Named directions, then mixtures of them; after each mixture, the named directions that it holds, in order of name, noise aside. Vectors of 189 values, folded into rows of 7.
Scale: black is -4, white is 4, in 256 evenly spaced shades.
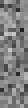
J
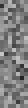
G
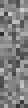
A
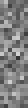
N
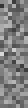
G, N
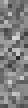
N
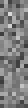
A, N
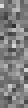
G, J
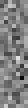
G, N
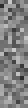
G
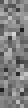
G, J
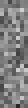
A, G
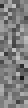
G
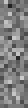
J, N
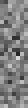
N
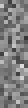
G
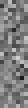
G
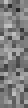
J, N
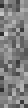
A, J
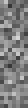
N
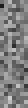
G, J
